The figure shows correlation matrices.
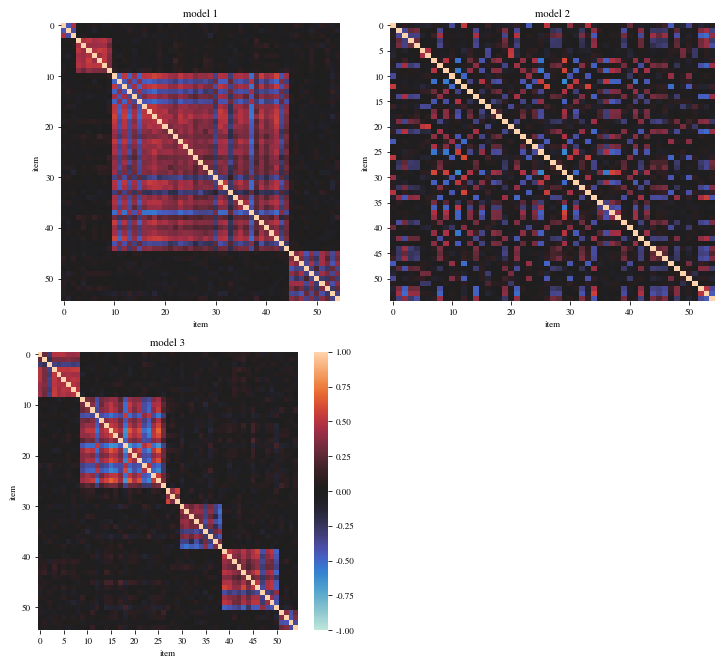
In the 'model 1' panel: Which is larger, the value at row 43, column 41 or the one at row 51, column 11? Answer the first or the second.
the second
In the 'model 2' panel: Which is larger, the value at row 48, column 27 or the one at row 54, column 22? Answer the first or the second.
the second
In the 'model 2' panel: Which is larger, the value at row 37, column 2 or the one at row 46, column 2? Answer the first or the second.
the second
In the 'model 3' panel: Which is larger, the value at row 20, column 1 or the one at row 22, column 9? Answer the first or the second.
the first
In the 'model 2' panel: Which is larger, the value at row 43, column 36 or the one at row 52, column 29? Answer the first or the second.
the second
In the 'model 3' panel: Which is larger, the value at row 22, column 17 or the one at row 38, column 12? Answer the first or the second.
the second
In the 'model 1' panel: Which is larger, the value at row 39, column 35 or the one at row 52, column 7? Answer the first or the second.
the first
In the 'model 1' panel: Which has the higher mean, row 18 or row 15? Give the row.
18
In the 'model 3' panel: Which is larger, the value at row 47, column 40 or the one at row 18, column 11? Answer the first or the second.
the first
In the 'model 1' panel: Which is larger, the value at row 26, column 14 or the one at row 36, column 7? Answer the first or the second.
the first
